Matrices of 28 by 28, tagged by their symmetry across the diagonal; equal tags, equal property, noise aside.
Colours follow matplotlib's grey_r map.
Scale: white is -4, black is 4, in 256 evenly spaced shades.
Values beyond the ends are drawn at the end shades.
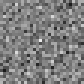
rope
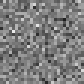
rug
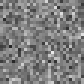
rug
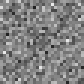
rope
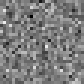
rug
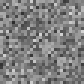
rope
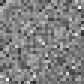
rope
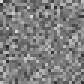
rope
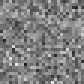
rug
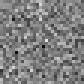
rug
